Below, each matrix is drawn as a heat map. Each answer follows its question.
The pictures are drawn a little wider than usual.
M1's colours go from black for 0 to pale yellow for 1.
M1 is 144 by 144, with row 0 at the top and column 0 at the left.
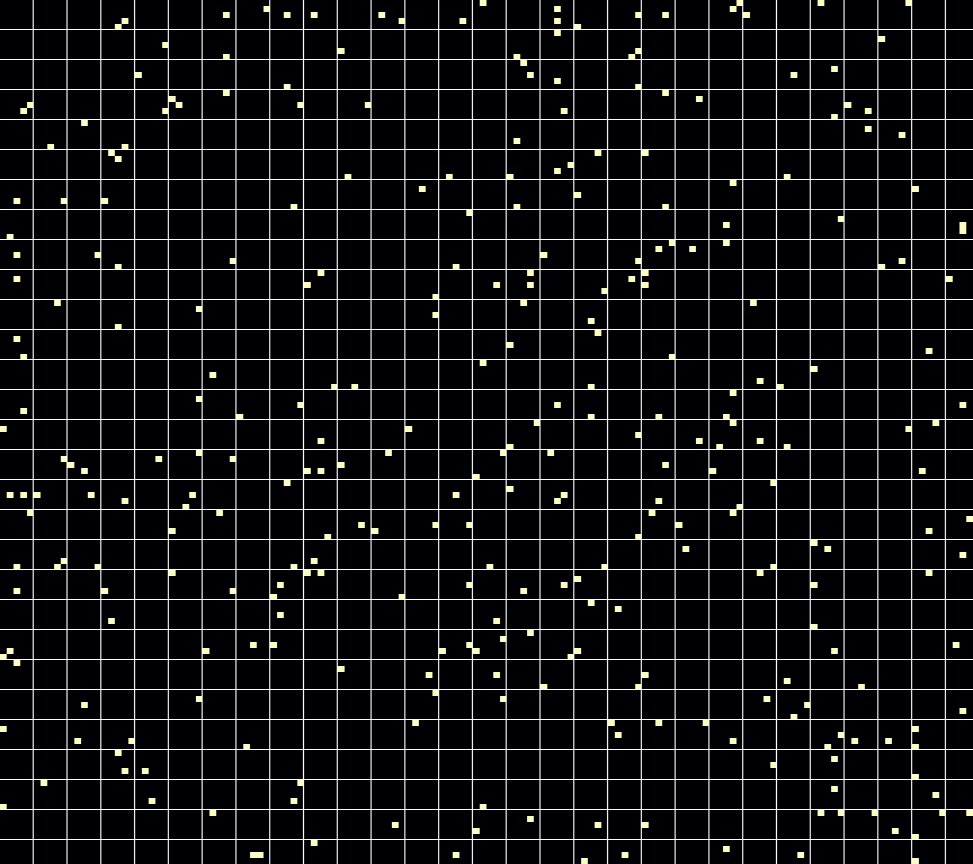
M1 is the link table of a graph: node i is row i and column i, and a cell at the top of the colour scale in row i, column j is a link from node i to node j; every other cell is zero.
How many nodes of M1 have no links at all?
0
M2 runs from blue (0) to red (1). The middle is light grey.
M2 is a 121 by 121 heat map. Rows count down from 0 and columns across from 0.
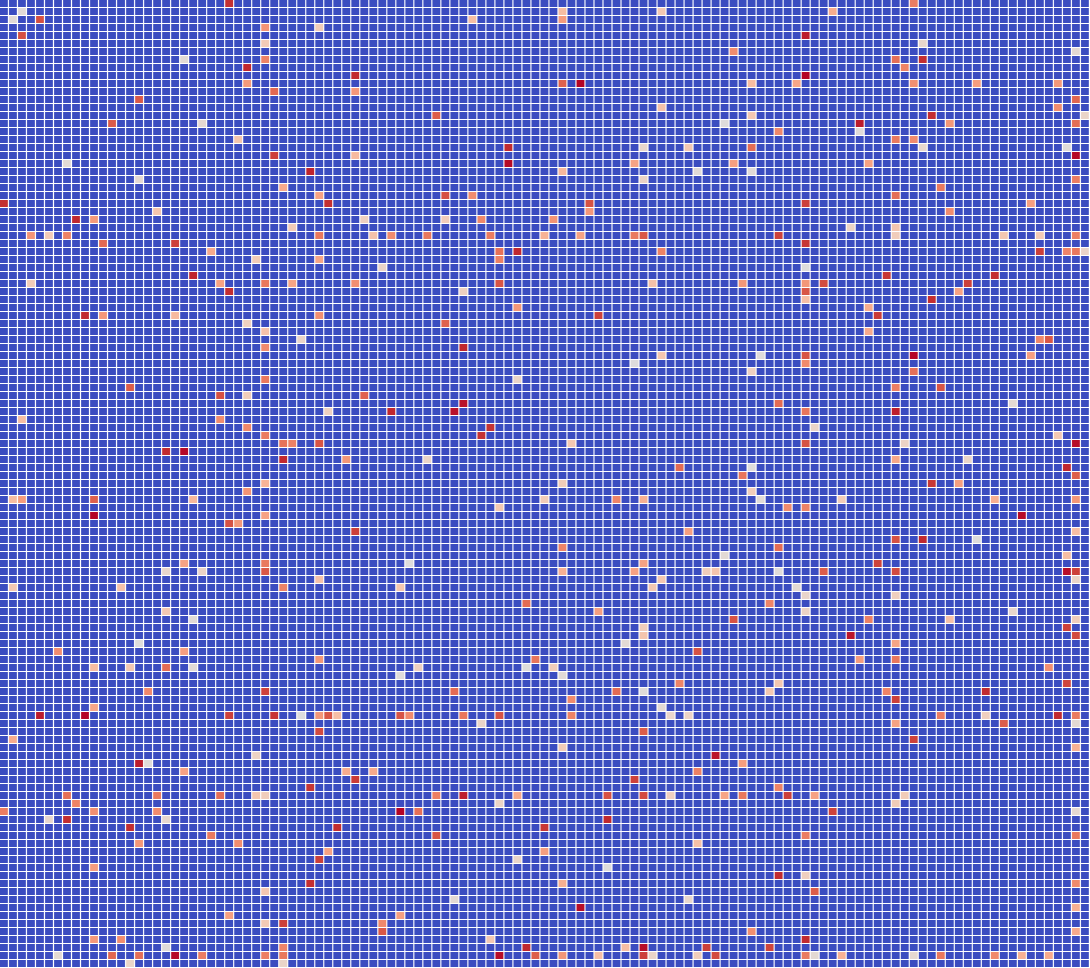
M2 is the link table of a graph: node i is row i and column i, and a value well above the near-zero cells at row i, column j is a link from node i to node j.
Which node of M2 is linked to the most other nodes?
node 119
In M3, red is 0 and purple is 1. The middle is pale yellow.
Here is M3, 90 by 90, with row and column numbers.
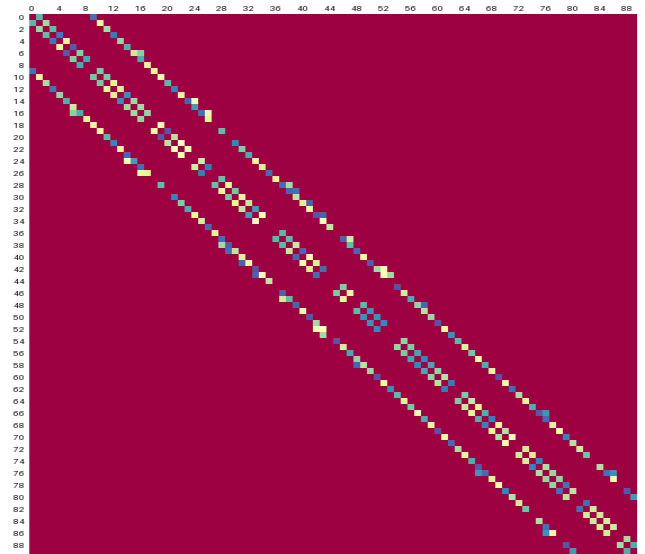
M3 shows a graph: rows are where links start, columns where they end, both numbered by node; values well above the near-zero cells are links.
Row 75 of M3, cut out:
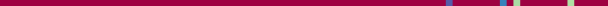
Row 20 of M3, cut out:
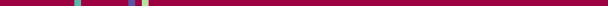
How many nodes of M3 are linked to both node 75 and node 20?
0
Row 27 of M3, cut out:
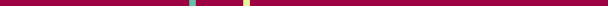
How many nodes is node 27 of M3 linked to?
2
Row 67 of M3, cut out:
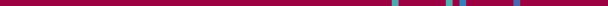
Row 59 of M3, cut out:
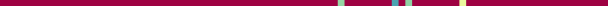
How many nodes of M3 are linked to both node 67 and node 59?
2
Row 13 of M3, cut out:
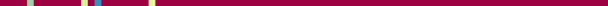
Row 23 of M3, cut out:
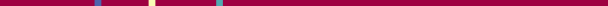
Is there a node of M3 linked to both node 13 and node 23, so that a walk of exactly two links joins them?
yes
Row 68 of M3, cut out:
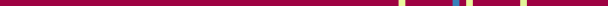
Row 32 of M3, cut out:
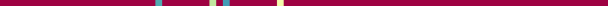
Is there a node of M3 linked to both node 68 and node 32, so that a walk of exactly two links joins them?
no
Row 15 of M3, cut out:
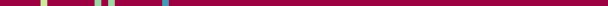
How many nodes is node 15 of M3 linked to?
4
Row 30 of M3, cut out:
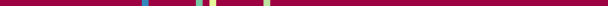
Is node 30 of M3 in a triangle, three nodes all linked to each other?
yes
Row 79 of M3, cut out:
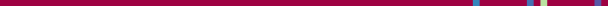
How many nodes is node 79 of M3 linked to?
4
